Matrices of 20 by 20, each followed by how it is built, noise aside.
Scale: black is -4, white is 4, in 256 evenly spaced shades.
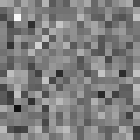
low rank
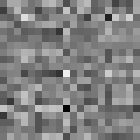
low rank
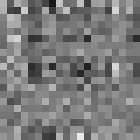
low rank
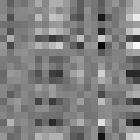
low rank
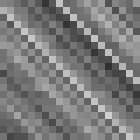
Toeplitz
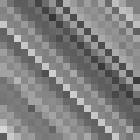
Toeplitz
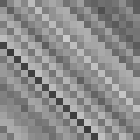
Toeplitz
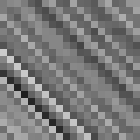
Toeplitz
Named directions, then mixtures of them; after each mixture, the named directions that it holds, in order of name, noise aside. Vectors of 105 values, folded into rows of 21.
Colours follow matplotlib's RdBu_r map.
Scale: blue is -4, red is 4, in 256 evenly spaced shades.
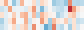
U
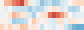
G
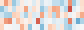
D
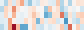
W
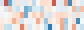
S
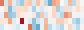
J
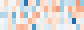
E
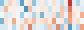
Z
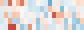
G, J, W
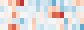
G, W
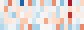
J, Z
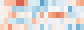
G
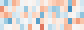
D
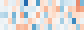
E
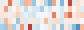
G, J, Z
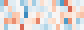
D, S, Z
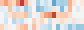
G, U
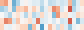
D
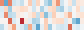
J, W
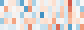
Z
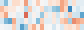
D, E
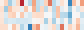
J, Z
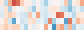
G, U, W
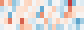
D, J, U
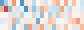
D, U, Z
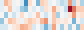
E, U, Z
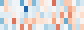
S, Z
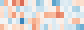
G, J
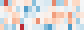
G, S, Z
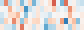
S, Z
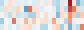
U, Z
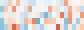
W, Z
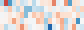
S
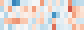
D, G, U
